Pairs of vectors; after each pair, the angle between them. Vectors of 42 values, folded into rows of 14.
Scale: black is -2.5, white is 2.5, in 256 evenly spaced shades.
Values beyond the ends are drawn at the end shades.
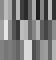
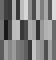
nearly opposite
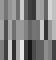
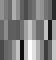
partly opposed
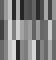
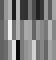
nearly parallel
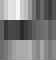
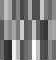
orthogonal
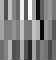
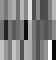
orthogonal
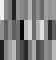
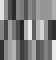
nearly parallel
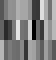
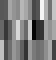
nearly parallel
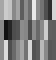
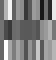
partly aligned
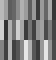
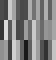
nearly opposite
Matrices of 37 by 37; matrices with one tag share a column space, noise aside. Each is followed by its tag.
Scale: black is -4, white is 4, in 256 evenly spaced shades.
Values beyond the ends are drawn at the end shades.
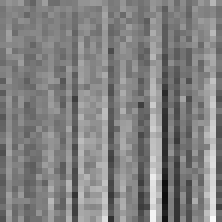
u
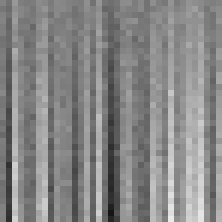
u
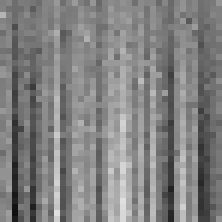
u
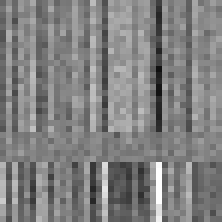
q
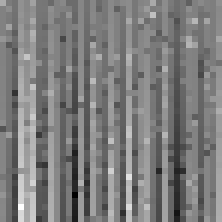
u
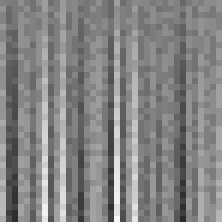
u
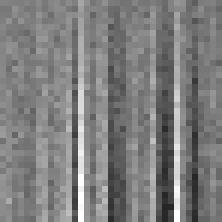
u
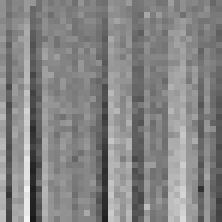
u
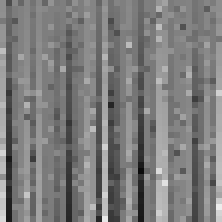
u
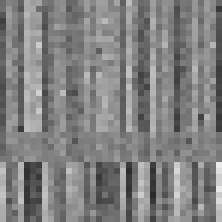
q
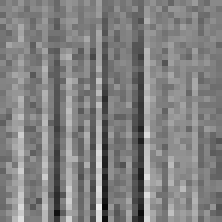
u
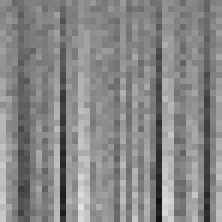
u
